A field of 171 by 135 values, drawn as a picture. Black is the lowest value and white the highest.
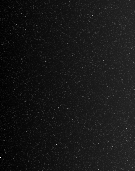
Histogram: skewed, a long tail of high values. Grain: fine. Average level on the scale: 10%. Slope: up to the right. Stripes: none.
